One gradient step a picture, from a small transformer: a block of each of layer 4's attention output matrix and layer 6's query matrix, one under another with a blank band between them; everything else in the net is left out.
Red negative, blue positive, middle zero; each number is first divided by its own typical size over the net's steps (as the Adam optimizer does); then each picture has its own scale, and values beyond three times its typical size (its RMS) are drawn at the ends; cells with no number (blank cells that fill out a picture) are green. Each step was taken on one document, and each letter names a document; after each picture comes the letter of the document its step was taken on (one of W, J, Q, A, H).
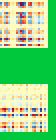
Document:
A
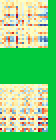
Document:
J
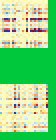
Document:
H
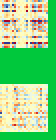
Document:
H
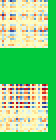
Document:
J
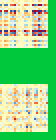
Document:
H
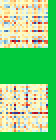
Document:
H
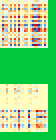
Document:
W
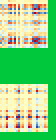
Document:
W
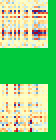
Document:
W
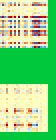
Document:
W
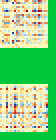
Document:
H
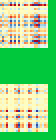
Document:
W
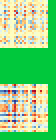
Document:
A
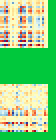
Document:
A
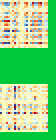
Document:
H
